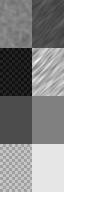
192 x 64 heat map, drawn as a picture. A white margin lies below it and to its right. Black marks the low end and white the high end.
The table splits into 4 rows of 2 panels. Panel 1,1: middling, blotchy, faint in contrast. Panel 1,2: low, slanting up to the right, faint in contrast. Panel 2,1: very low, checkered, faint in contrast. Panel 2,2: high, slanting up to the right. Panel 3,1: low, flat. Panel 3,2: middling, flat. Panel 4,1: high, checkered. Panel 4,2: very high, flat.
